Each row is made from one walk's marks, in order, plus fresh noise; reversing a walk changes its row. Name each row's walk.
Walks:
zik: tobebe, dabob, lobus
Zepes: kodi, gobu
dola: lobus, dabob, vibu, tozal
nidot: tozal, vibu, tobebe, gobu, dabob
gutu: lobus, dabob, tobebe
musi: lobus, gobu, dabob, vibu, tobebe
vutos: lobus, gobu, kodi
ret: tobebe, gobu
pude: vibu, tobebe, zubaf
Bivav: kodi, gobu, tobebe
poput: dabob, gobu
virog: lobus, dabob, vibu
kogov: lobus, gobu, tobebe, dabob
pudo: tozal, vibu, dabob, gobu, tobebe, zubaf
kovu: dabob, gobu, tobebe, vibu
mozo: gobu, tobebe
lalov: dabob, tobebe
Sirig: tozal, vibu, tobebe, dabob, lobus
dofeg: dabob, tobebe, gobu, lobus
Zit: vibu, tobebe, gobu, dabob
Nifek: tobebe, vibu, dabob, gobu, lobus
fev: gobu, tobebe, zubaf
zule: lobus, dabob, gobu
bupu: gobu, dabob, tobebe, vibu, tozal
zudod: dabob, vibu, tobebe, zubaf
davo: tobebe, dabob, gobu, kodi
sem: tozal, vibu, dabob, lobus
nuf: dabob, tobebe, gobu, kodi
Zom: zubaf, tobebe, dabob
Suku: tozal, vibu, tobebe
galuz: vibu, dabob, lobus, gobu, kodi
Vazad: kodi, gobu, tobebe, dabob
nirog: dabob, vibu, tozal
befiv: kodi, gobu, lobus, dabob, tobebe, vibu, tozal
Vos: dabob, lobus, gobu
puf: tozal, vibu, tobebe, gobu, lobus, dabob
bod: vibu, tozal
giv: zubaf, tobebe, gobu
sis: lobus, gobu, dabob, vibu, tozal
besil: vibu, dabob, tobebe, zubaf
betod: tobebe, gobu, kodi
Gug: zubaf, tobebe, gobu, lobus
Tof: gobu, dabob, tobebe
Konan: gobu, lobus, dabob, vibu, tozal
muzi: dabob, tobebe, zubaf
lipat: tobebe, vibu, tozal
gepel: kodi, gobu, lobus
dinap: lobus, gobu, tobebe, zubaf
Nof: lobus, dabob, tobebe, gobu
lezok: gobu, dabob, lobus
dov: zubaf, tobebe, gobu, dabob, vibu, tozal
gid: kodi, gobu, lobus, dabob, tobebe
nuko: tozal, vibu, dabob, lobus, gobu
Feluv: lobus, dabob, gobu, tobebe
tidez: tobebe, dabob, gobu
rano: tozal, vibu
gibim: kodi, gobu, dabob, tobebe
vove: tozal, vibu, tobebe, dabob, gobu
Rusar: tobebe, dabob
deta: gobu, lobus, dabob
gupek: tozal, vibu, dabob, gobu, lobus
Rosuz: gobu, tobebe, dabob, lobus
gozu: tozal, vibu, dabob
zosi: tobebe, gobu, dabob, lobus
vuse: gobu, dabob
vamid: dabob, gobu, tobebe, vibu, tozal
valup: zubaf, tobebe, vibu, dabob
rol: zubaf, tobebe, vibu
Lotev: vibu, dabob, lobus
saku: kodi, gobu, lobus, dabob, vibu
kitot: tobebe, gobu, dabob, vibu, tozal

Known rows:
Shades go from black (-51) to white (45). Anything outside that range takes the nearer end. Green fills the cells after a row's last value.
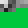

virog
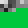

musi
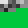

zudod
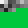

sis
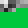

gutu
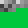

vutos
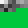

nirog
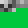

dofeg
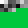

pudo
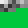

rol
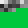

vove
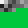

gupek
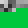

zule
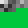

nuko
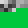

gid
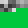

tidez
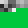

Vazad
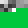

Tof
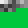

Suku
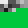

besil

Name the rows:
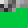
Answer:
saku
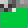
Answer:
zosi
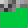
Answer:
Vos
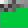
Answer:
rano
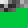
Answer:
Sirig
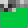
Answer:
Nof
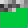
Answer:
nuf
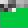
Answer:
gibim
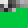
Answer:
Zom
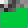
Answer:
sem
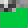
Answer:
zik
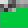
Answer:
lalov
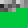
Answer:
betod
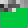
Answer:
davo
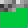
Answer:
Zepes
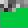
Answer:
deta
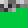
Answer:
dinap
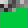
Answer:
Nifek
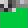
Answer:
kogov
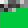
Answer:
kitot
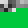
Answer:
Feluv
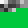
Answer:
bupu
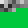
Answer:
Gug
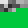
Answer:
muzi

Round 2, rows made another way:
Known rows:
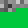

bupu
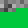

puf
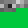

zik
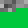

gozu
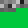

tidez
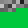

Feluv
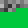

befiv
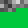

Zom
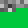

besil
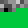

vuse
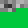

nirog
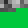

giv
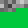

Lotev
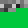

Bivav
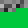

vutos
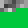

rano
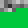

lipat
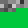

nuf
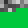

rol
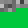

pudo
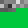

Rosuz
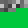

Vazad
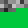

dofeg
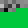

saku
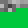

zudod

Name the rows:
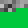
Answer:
virog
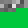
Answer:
betod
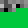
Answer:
gepel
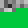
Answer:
bod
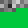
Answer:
Rusar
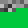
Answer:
gutu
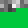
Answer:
ret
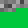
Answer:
vove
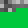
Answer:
valup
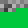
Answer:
musi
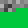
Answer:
sis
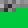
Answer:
Konan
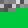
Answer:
mozo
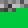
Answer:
Nof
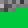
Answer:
gupek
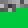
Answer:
muzi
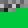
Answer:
gibim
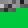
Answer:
zule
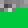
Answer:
Suku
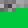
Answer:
Sirig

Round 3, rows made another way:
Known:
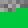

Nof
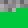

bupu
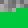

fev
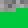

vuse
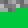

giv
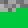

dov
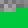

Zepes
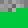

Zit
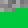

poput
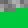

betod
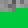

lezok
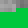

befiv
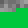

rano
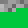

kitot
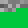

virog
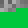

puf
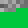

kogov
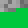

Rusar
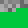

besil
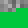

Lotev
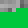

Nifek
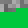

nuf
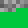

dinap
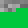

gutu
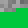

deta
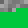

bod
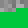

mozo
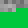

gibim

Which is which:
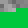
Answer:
Bivav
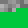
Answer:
lipat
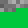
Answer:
vutos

